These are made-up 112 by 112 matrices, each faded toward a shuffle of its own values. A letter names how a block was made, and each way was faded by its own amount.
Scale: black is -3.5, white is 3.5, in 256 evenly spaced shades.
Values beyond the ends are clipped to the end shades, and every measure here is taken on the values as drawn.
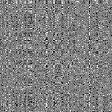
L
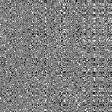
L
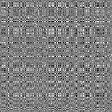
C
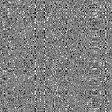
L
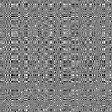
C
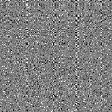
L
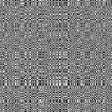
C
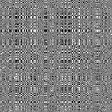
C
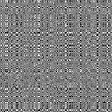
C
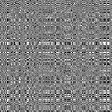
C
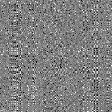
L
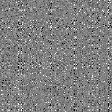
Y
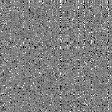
Y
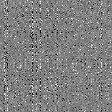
Y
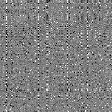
L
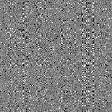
L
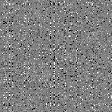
Y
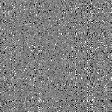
Y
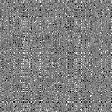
L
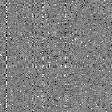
L
